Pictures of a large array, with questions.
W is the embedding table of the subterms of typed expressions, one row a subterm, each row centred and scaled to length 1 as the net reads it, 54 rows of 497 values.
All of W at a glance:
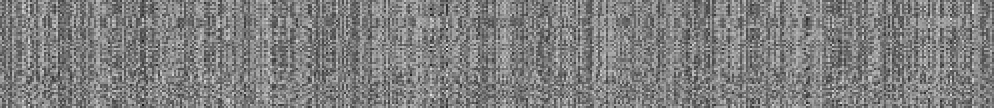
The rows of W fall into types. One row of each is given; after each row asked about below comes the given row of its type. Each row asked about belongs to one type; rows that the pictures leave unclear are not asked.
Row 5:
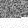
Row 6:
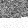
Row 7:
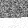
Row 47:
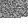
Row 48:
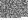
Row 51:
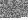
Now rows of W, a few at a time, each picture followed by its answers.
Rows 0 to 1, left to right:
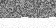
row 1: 48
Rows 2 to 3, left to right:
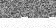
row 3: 5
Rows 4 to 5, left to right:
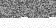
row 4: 6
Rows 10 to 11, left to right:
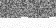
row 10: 48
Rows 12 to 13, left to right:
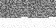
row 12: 48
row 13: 47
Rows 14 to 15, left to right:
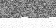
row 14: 6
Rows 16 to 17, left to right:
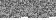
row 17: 6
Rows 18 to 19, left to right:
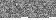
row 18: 7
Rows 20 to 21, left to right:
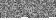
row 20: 5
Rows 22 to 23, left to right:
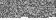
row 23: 6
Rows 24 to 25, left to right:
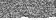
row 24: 47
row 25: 6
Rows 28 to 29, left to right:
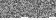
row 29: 48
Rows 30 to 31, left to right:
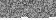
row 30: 48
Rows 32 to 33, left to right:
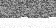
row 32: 6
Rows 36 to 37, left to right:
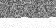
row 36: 5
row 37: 5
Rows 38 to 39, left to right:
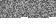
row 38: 47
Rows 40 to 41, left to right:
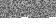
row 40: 5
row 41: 51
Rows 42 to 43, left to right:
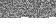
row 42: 47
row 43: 48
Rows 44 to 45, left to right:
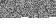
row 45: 7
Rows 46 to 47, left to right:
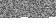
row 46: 51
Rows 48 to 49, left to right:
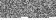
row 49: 7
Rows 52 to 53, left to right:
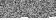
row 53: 6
